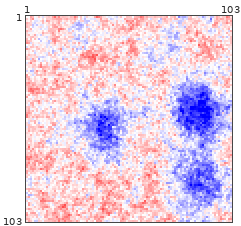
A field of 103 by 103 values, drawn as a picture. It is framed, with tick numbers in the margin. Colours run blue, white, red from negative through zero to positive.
Dips: three. Ninth with the lowest average: middle right. Odd rows or columns: none.
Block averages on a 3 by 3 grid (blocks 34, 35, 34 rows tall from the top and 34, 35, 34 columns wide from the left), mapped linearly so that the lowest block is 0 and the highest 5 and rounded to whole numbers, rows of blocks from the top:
4 5 4 | 4 2 0 | 5 5 1
